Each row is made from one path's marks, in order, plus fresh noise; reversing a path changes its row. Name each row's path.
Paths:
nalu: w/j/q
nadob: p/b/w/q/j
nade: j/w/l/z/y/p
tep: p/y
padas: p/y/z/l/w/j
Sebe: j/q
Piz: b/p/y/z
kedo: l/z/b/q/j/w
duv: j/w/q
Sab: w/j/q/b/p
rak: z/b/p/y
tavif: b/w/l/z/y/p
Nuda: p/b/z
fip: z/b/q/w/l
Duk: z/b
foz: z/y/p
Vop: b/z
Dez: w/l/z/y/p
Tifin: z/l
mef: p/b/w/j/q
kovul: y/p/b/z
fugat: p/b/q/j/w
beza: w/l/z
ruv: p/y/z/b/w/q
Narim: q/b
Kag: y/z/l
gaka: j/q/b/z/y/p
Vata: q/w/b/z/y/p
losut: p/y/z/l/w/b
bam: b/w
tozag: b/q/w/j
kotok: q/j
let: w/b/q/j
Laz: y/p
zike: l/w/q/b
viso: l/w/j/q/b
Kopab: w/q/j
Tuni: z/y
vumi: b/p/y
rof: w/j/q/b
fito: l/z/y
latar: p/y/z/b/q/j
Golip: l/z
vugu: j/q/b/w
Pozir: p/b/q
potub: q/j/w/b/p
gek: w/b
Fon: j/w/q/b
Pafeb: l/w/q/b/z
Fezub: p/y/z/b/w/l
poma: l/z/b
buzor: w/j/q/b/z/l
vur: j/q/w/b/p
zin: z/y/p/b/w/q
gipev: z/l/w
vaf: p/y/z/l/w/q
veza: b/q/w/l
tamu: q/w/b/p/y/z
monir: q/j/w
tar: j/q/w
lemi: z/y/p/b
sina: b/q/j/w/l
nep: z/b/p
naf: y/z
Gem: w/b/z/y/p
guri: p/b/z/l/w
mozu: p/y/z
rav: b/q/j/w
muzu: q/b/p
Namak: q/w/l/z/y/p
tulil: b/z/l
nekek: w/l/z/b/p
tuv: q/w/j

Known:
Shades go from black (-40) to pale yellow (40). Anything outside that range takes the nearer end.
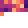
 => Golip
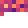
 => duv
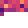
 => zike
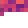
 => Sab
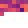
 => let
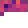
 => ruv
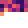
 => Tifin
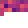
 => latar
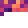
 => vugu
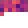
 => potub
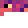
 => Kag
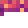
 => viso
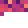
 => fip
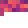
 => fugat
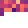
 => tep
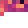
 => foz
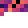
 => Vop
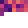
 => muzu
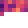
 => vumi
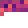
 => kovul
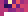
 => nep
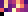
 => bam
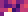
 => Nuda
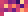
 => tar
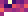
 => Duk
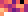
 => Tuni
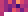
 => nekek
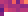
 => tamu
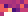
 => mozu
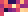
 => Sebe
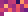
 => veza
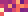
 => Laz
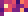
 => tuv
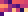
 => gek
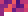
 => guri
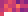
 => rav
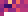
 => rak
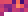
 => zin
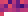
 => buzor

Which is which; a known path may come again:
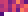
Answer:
mef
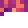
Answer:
tavif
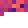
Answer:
Fon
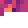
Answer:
padas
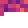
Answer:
gaka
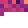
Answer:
Vata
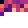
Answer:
Narim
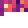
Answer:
tuv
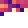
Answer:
gek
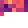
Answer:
poma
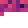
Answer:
buzor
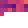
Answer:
Piz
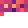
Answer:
duv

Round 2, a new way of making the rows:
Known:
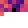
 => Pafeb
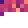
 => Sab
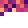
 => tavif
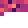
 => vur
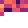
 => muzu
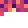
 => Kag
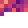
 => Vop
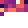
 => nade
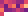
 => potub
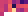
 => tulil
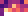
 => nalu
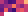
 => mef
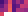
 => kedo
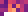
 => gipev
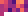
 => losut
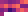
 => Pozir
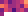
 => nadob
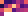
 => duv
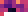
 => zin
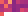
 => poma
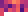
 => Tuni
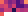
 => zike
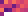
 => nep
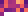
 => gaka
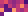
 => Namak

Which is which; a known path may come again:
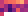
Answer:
lemi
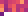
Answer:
Laz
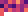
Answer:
fito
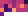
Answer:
Namak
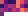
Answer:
vaf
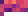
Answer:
nep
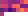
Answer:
Pozir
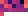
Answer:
fip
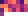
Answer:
let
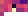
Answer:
tulil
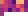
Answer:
losut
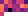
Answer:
Vata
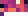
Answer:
nade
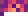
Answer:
gipev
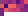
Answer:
rav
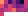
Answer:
veza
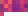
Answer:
poma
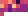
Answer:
Narim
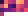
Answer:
latar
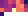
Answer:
Dez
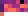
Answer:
buzor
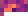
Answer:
vugu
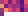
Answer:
tozag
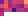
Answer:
nadob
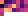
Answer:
duv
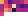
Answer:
Fon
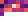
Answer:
Sebe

